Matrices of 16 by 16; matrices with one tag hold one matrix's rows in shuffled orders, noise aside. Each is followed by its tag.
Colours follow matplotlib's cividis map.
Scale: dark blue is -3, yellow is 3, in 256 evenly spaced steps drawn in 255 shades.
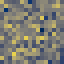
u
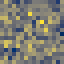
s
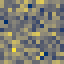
u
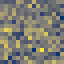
s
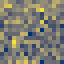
u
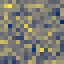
s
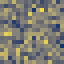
s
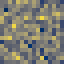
u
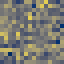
s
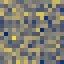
u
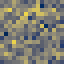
u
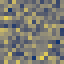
s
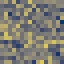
s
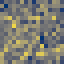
u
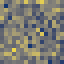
u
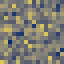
s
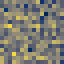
u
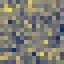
s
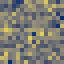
s
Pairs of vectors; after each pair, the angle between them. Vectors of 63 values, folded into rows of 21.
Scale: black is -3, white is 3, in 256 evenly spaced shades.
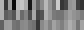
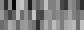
nearly parallel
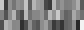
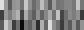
partly aligned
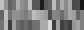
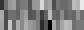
nearly opposite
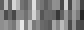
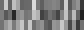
nearly parallel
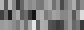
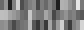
partly opposed
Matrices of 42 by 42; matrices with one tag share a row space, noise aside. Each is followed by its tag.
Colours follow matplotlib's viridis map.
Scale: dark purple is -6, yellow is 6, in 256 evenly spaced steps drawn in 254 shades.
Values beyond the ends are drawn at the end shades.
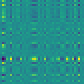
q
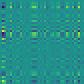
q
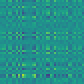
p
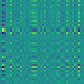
q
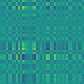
p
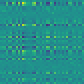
p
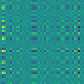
q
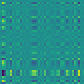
q
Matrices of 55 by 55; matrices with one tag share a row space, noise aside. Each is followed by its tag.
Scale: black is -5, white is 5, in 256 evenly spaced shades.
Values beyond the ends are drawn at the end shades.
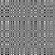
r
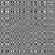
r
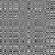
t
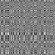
r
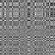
t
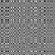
r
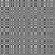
r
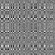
r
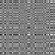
t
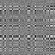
t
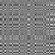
t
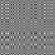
r
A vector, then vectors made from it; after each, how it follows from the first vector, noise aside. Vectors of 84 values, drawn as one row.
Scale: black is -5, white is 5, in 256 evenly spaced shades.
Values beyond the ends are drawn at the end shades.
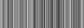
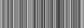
copied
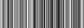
scaled up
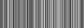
negated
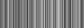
negated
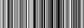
scaled up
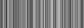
negated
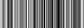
scaled up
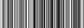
scaled up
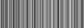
sign-scrambled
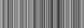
copied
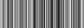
scaled up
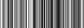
scaled up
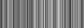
negated
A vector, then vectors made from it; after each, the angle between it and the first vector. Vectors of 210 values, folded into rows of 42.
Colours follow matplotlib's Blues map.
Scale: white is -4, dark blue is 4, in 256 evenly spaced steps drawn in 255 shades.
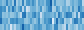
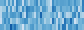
nearly opposite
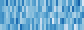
partly aligned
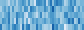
orthogonal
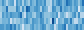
nearly opposite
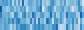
partly aligned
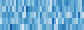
nearly opposite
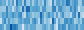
nearly opposite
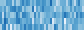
partly aligned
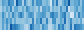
partly opposed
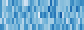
orthogonal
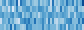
partly opposed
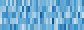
nearly opposite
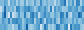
orthogonal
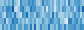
orthogonal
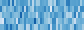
partly opposed
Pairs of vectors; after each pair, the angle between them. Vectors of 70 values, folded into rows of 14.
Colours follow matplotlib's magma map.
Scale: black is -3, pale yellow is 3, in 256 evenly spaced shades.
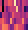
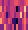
orthogonal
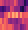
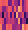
orthogonal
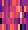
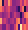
nearly opposite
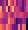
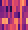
partly opposed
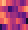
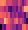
nearly parallel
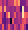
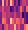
partly opposed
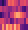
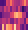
nearly parallel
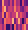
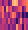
orthogonal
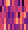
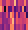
orthogonal
